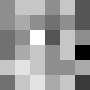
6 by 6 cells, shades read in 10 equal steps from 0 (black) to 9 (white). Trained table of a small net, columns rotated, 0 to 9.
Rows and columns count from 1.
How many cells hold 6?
4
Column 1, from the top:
5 5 4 4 7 4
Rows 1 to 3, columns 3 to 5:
7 5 7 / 5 4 5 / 9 3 7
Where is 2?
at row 6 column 6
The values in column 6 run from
0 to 6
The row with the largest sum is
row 5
